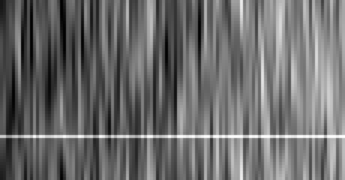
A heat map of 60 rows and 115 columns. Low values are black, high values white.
Odd lines: row 46. Grain: streaks running down. Slope: up to the right.
